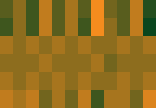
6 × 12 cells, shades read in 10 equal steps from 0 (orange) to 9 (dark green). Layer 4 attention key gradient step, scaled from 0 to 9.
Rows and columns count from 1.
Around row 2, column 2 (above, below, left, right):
4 4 7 7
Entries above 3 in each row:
8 8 6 10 6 4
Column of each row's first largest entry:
12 12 2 9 2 8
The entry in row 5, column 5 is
3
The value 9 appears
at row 2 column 12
